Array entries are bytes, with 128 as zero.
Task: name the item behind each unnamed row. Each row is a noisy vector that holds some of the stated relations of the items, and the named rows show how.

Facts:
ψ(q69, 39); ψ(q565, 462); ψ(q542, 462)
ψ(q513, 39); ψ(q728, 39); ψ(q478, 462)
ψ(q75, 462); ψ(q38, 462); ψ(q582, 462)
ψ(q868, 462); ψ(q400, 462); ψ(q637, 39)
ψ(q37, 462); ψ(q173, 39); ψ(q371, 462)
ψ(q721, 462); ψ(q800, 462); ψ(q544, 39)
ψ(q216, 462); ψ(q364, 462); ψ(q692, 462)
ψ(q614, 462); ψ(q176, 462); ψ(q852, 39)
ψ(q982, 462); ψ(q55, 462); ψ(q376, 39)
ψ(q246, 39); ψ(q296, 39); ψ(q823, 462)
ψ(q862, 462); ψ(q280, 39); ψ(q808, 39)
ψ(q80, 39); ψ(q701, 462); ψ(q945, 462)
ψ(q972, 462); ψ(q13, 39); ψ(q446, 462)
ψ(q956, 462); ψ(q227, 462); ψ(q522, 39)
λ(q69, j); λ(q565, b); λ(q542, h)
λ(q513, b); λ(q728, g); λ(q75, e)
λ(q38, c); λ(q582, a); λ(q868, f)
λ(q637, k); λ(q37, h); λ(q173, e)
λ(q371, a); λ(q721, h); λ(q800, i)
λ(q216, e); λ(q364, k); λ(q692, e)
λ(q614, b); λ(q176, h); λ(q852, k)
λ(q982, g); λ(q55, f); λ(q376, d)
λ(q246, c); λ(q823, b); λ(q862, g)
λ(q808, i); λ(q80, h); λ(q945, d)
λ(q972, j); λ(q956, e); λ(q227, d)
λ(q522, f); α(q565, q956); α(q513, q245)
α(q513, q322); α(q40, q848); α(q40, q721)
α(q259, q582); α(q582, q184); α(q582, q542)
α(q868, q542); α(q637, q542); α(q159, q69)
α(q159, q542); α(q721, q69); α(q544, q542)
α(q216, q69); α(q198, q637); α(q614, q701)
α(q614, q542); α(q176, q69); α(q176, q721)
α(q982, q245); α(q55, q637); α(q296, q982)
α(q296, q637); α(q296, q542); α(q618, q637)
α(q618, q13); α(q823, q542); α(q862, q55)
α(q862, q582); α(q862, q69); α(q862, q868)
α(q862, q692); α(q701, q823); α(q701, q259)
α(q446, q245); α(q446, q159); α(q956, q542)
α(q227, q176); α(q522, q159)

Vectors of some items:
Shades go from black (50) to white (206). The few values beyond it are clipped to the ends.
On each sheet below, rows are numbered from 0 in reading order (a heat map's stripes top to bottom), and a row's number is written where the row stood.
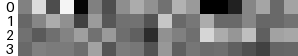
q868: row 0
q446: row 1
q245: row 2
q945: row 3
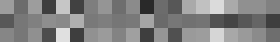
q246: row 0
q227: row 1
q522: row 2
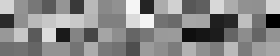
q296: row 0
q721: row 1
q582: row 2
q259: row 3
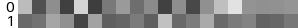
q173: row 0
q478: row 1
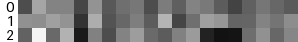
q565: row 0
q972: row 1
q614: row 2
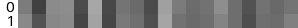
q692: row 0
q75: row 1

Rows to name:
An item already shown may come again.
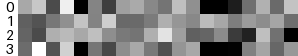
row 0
q956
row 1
q40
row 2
q216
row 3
q823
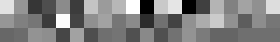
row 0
q637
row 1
q376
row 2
q38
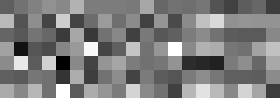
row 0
q227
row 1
q173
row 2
q982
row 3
q198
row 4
q542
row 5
q982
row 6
q69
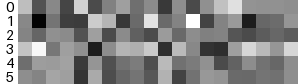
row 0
q173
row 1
q55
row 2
q371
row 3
q544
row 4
q701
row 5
q972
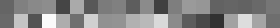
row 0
q37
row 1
q159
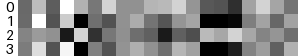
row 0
q159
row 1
q823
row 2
q513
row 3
q868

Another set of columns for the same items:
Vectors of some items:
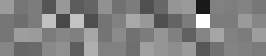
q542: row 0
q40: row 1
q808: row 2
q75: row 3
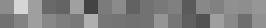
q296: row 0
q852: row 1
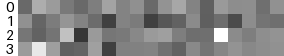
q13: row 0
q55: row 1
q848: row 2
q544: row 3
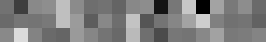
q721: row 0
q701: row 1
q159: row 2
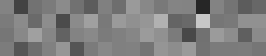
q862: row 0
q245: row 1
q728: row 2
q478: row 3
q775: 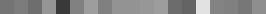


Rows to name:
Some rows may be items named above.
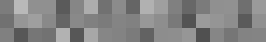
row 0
q173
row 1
q728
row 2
q800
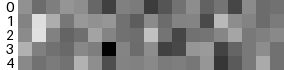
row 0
q55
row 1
q522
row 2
q159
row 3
q868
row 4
q982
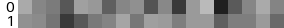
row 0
q956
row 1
q582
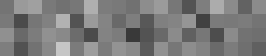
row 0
q80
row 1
q364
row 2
q55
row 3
q227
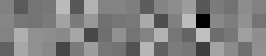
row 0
q800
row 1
q216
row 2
q513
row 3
q69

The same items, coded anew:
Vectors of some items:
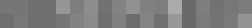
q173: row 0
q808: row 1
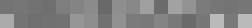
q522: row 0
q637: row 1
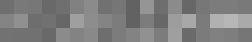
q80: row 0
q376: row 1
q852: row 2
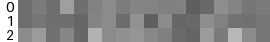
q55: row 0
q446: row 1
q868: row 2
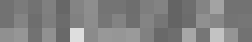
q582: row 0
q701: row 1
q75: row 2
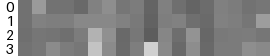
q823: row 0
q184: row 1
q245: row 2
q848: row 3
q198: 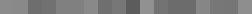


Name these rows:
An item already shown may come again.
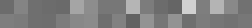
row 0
q227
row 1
q296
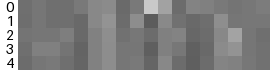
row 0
q40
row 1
q982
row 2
q582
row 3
q542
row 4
q37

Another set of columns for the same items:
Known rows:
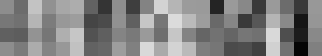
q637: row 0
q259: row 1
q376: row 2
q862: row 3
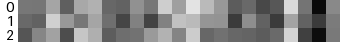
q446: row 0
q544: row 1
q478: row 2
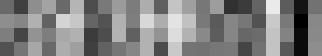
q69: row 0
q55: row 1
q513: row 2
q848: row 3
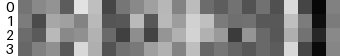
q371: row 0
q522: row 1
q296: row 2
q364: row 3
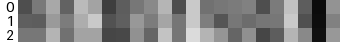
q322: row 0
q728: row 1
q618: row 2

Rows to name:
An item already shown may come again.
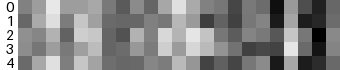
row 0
q868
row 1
q542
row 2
q55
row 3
q227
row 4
q542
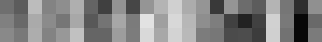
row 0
q296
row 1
q216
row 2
q862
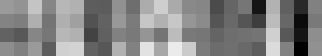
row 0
q582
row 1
q565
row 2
q852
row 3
q982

